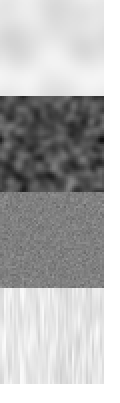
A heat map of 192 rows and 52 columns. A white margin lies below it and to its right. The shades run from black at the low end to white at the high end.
It is made of 4 by 1 panels. Panel 1,1: very high, smooth, faint in contrast. Panel 2,1: low, blotchy. Panel 3,1: middling, fine-grained, faint in contrast. Panel 4,1: very high, streaked downward, faint in contrast.
